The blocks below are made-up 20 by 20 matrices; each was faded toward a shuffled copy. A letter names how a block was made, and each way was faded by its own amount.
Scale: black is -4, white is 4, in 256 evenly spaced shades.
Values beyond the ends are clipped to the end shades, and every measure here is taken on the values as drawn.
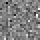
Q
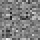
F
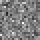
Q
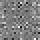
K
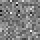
Q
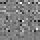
K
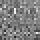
F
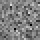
Q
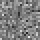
Q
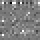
K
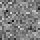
Q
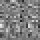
F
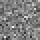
Q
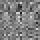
F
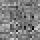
F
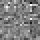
F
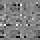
K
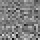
F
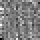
F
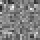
F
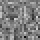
F
